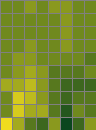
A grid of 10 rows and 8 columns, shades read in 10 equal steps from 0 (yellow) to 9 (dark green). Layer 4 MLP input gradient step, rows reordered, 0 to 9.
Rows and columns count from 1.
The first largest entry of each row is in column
1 1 1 1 8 5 6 6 6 6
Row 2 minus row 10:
5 2 -1 -2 1 -5 -2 1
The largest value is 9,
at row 10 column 6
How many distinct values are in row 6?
4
